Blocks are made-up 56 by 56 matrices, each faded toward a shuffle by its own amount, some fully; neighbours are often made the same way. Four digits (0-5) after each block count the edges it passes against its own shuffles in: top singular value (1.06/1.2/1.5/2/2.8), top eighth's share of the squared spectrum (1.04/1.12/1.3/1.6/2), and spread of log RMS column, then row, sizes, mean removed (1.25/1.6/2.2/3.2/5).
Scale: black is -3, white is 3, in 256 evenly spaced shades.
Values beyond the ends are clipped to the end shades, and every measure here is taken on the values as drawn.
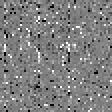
3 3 2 1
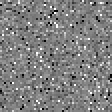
2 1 1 0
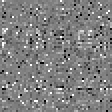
3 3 1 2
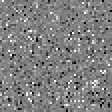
3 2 0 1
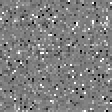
2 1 0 0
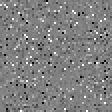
3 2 1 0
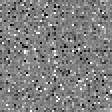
3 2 0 1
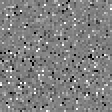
2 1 0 0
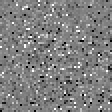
1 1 0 0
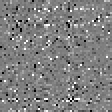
3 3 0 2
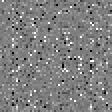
2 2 1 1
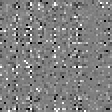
4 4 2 2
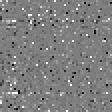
2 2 0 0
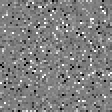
2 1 0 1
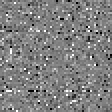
3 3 1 1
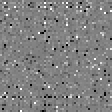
3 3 0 1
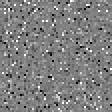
2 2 0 0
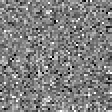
2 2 0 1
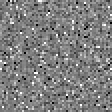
0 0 0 0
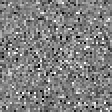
1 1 0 2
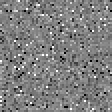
0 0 0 0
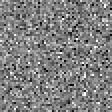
0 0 0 0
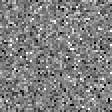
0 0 0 0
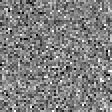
0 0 0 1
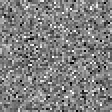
0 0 0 0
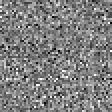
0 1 0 2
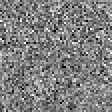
0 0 0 2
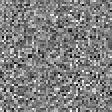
3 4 2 2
